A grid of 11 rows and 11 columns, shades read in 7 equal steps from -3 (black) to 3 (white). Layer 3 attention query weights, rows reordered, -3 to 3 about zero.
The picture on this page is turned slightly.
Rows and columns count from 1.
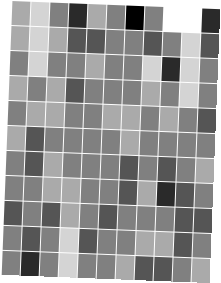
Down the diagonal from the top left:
1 2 0 -1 0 0 -1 1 0 -1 1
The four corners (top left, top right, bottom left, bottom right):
1 -2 0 1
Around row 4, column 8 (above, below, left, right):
2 0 0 0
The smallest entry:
-3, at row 1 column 7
